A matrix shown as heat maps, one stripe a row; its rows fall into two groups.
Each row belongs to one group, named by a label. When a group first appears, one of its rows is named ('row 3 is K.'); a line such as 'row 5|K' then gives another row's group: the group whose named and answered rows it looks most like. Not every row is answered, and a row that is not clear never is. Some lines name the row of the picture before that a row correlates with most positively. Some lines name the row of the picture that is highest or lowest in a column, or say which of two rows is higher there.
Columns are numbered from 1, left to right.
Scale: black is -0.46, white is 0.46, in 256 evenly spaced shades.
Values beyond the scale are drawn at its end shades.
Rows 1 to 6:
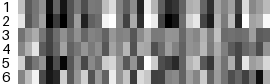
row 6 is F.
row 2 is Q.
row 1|Q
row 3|F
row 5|Q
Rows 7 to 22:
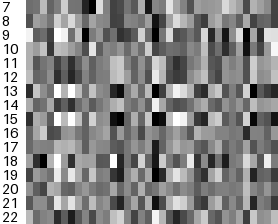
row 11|Q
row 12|Q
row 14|Q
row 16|F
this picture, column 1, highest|9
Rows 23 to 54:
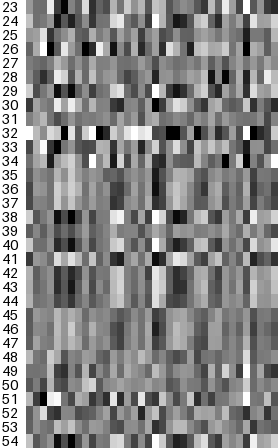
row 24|Q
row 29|Q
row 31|F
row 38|Q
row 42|Q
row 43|Q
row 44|Q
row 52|F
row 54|Q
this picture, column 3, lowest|51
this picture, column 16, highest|32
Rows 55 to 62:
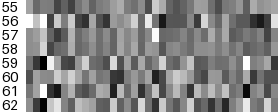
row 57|F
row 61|F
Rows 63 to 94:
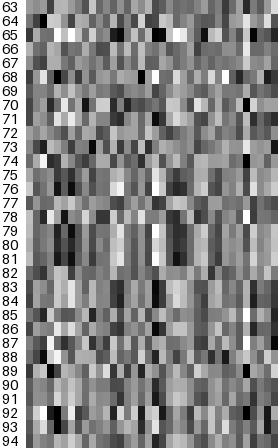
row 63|F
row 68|F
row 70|F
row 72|F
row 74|F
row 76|Q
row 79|Q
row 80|Q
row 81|Q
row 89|F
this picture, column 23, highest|65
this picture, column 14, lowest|65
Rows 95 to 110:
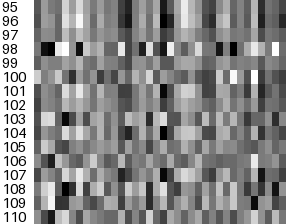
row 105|F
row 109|F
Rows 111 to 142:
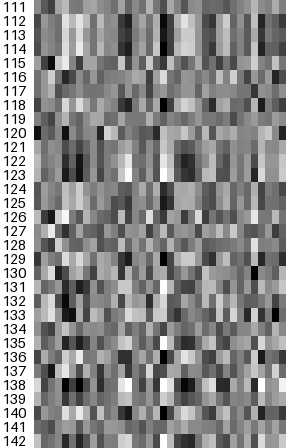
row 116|F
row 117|F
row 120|F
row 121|Q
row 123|Q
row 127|F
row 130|F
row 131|Q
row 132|F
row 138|Q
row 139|Q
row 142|Q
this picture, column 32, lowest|130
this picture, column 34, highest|120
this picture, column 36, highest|138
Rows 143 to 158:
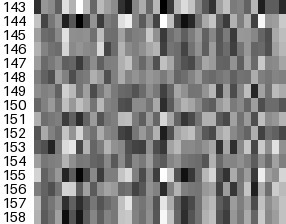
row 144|Q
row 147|Q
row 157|Q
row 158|Q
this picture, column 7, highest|143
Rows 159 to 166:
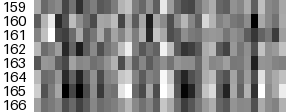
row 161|F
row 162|Q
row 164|Q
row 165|Q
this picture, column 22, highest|160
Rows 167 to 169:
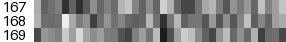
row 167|Q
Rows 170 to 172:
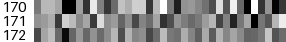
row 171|F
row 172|F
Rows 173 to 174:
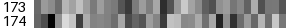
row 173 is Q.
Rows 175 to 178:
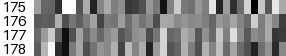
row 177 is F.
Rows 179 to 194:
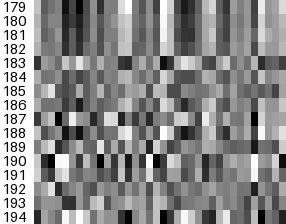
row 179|Q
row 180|Q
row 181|Q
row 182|Q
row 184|Q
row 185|F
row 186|Q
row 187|F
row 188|Q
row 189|F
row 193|F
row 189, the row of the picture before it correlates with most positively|178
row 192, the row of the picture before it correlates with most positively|178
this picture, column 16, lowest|190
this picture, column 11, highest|187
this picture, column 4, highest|190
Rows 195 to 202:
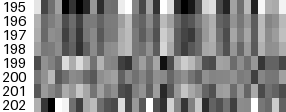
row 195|Q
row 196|Q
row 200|F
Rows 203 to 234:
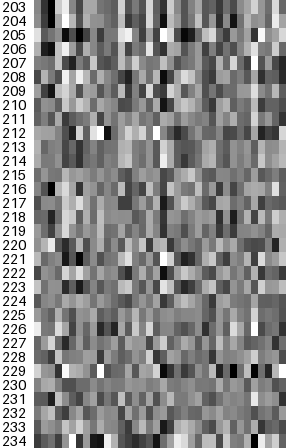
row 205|Q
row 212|F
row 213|Q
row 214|Q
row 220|F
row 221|Q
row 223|Q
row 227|F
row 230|F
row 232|F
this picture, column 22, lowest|205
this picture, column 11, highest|234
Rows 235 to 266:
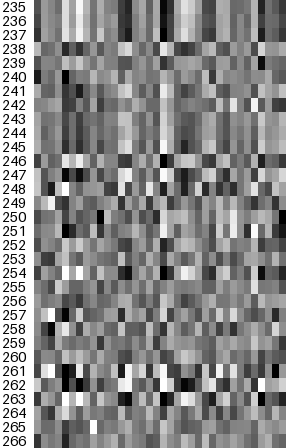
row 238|Q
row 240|F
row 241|Q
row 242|F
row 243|Q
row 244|Q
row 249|F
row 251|F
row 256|Q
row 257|F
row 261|F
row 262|Q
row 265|Q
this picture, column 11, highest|250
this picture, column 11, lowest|248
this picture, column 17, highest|248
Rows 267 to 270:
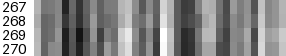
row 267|Q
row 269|Q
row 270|Q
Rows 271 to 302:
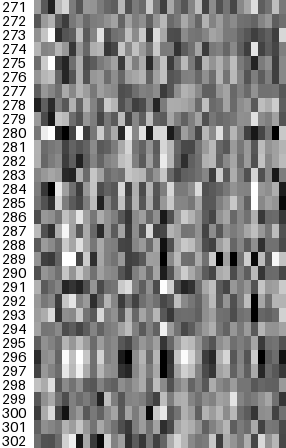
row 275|F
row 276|F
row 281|Q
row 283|F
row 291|Q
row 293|F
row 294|Q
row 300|F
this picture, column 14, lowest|296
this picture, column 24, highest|284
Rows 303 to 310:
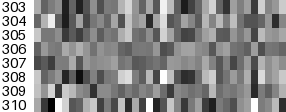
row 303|Q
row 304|F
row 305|Q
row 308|Q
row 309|F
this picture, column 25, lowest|310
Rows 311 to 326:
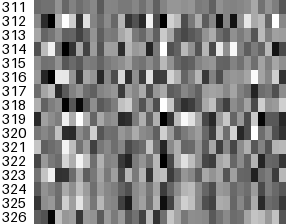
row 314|F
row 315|Q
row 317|F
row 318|Q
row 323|F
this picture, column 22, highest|319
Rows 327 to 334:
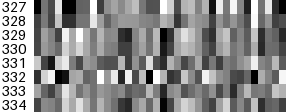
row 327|F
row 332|F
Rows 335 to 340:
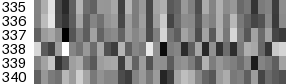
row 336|F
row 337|F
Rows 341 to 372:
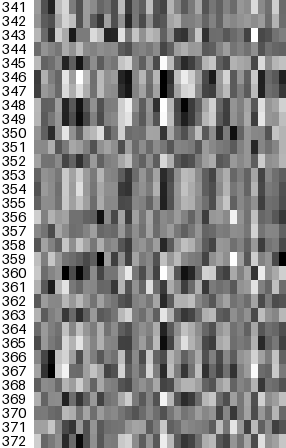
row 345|Q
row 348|Q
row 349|Q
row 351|F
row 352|Q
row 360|Q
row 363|Q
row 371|F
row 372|Q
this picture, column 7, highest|346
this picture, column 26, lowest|346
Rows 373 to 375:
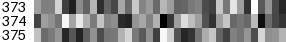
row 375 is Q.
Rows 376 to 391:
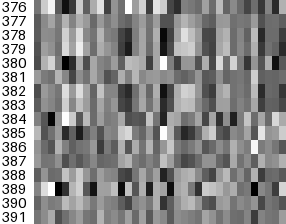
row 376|F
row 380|F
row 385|Q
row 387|Q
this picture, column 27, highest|380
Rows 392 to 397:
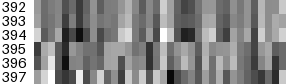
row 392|Q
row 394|Q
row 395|F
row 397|F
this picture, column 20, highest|394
